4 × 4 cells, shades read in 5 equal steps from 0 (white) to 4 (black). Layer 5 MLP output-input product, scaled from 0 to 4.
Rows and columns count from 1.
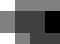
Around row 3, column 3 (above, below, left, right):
3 3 3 4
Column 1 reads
0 2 2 0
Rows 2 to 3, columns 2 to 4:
3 3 4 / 3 3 4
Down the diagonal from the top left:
0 3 3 3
